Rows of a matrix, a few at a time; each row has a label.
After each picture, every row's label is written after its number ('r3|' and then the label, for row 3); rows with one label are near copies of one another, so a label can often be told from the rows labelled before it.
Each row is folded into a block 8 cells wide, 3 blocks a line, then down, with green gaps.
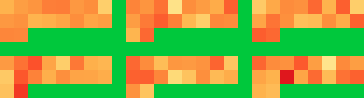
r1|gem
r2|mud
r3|gem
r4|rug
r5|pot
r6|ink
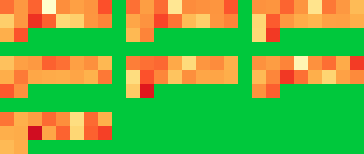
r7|mud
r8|mud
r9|rug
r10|gem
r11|rug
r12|mud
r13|ink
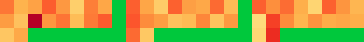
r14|ink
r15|pot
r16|rug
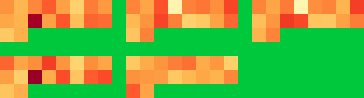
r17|ink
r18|mud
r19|mud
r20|ink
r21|gem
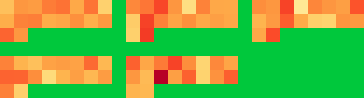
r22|gem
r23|rug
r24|mud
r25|pot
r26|ink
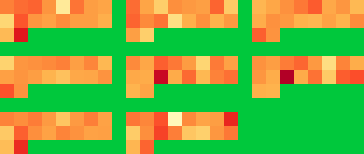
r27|rug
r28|pot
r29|gem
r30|gem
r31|ink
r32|ink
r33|rug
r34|mud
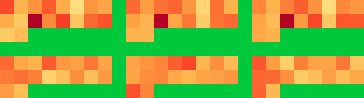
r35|ink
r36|ink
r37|ink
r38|pot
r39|gem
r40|pot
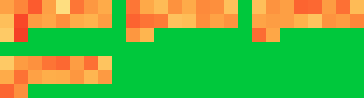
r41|rug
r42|pot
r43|gem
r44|gem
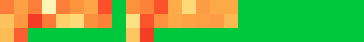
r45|mud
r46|rug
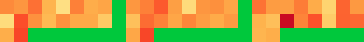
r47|rug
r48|rug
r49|ink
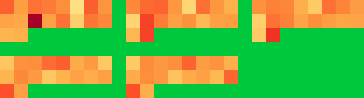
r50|ink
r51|rug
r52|rug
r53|gem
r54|gem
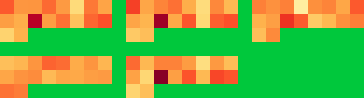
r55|ink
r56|ink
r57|mud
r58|gem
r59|ink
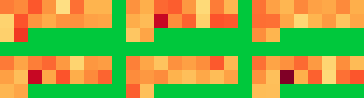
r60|rug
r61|ink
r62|pot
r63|ink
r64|pot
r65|ink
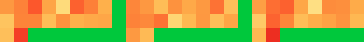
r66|rug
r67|pot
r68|rug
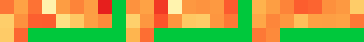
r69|mud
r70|mud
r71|gem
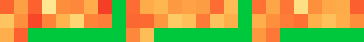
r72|mud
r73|pot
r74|mud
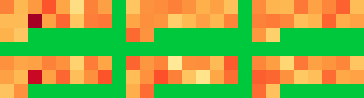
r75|ink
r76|gem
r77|pot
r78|ink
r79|mud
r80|pot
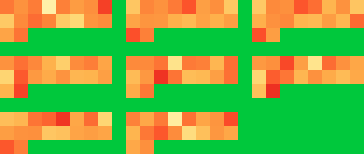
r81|mud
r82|gem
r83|gem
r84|rug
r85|mud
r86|rug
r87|gem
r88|mud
